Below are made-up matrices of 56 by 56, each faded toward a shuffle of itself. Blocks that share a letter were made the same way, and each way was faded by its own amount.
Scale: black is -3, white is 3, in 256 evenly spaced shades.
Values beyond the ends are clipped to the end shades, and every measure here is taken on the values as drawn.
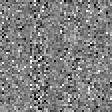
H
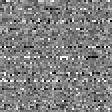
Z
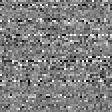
Z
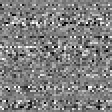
Z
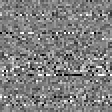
Z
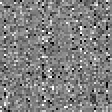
H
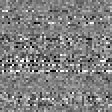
Z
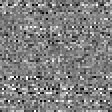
Z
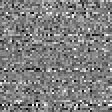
Z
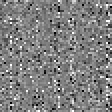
H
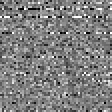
Z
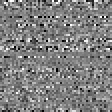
Z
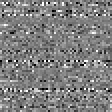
Z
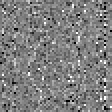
H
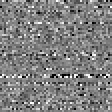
Z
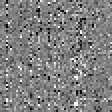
H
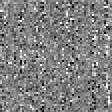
H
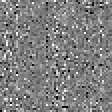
H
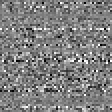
Z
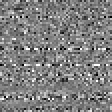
Z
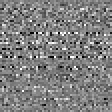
Z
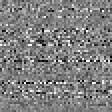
Z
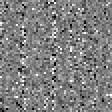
H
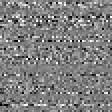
Z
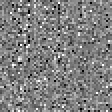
H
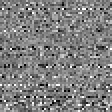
Z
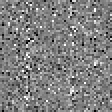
H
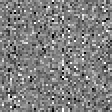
H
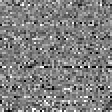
Z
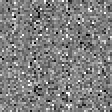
H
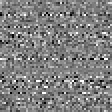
Z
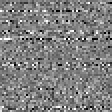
Z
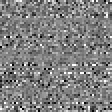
Z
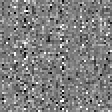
H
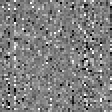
H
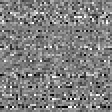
Z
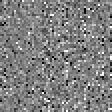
H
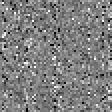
H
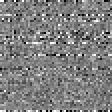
Z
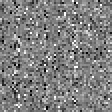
H
